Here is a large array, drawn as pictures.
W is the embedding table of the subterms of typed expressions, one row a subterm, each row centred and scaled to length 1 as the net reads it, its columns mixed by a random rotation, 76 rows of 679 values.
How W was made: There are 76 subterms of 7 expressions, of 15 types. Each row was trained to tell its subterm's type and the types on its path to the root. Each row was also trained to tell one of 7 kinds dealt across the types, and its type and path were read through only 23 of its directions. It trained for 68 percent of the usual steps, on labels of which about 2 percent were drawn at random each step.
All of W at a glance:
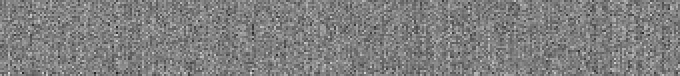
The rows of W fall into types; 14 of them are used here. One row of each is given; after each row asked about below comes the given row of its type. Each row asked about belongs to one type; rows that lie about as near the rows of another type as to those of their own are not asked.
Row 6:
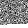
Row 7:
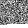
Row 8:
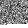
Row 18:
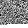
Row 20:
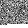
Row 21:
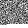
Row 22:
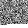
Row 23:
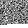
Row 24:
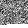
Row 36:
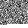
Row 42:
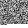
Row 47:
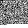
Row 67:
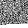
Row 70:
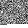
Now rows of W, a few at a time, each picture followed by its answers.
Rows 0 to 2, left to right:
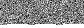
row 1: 18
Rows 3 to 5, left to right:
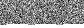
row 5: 42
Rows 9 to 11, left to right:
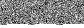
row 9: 7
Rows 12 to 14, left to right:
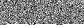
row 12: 7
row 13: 42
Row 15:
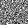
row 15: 70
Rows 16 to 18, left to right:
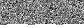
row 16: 22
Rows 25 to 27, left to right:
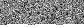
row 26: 8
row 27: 42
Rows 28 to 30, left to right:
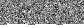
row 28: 7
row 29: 24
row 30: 24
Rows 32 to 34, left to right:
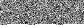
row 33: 42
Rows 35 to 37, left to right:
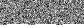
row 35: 20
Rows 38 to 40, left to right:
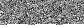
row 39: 20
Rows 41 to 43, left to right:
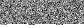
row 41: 8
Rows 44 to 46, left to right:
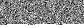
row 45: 23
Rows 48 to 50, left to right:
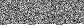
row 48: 6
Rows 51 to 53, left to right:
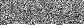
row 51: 23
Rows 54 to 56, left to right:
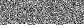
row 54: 7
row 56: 6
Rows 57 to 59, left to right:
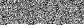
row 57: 22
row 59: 24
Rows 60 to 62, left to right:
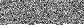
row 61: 70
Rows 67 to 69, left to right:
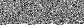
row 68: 67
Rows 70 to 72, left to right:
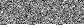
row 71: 24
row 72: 18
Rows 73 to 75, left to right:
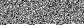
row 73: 18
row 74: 8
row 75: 23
